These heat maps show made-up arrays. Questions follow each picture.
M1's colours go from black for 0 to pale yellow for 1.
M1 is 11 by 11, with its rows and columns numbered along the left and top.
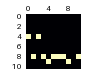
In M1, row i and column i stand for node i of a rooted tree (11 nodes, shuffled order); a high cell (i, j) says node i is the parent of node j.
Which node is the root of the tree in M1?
9
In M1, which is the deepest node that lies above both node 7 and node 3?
8
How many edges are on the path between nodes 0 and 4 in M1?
1
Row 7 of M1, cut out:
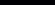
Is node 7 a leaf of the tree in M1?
yes
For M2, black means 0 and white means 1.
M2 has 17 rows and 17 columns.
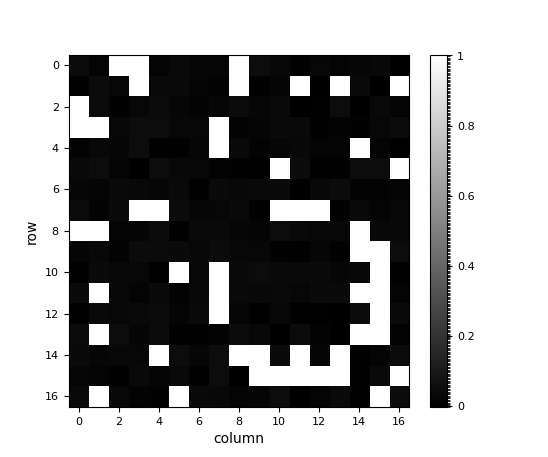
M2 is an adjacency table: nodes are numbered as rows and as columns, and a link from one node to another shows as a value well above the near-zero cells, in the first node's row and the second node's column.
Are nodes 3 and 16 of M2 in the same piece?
yes
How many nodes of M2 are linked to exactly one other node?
1
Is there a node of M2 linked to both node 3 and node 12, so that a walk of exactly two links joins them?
yes
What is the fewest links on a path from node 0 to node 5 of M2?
4
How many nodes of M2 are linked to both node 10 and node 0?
0
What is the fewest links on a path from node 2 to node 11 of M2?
4
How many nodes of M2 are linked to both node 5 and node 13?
0
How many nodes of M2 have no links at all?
1
